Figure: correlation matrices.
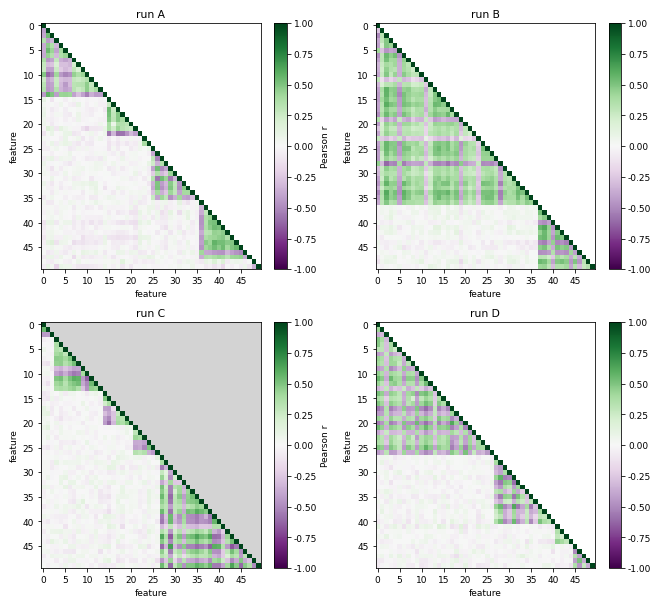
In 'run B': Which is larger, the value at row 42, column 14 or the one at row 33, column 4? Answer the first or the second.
the second
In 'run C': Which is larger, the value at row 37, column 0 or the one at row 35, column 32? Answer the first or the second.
the first
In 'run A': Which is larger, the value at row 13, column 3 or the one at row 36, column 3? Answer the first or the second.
the first
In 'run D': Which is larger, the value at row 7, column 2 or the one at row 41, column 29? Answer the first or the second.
the second
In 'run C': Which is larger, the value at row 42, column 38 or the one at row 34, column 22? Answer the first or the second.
the first
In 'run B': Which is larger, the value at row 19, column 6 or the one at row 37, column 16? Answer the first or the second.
the second
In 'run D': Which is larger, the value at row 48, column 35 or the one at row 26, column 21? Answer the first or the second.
the first
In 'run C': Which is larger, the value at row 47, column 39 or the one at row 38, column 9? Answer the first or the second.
the second
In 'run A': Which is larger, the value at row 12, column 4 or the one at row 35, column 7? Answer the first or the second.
the second
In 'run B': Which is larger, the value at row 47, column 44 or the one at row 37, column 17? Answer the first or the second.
the second
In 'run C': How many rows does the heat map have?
50
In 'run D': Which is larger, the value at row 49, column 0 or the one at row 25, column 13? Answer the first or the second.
the first
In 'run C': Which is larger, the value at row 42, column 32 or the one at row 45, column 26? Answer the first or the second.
the second
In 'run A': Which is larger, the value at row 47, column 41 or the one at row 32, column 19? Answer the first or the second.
the first
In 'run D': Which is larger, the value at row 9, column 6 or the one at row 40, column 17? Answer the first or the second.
the first
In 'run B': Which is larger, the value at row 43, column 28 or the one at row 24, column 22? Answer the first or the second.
the second
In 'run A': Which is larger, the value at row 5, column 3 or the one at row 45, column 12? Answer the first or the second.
the second
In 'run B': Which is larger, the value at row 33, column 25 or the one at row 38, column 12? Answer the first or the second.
the first
